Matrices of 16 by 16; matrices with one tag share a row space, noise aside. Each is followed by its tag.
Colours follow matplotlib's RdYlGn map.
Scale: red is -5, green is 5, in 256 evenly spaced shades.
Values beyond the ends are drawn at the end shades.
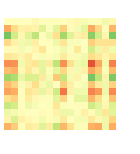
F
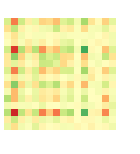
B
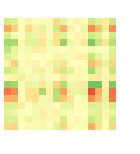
F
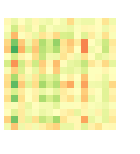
B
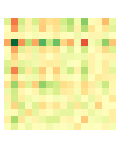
B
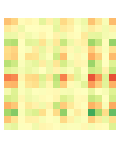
F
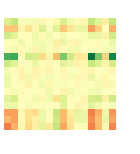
F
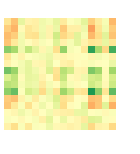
F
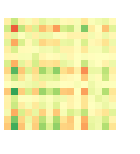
B
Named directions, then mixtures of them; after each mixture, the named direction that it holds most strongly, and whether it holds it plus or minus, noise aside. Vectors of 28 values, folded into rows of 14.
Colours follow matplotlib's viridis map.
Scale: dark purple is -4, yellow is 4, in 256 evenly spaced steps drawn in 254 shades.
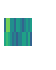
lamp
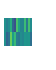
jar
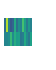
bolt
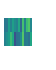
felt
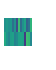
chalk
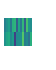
felt, plus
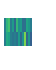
lamp, plus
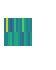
bolt, plus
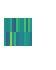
jar, plus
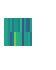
felt, minus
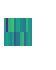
bolt, minus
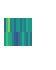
lamp, plus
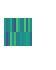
jar, plus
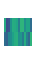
lamp, minus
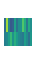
bolt, plus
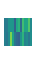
felt, plus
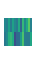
felt, plus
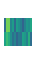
lamp, plus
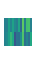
felt, plus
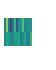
bolt, plus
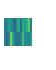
felt, plus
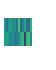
chalk, plus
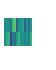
jar, minus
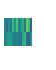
chalk, minus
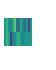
jar, minus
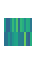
chalk, minus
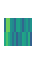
lamp, plus
